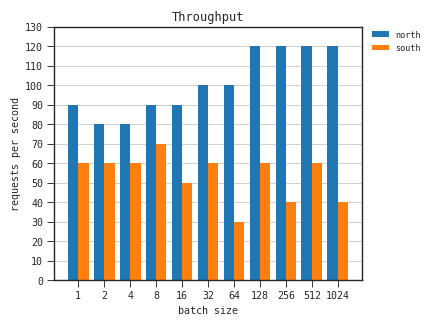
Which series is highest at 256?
north
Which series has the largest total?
north
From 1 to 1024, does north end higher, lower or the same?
higher
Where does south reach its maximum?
8
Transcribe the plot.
Title: Throughput
x-axis: batch size, ticks 1 2 4 8 16 32 64 128 256 512 1024
y-axis: requests per second, ticks 0 10 20 30 40 50 60 70 80 90 100 110 120 130
Legend: north, south
Values:
north: 90 80 80 90 90 100 100 120 120 120 120
south: 60 60 60 70 50 60 30 60 40 60 40
